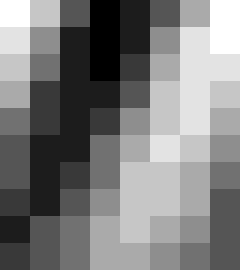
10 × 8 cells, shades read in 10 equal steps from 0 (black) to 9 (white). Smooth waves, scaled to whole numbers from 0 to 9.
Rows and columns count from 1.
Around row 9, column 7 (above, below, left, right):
6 4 6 3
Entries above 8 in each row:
2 1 0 0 0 0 0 0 0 0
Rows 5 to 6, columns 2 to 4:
2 1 2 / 1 1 4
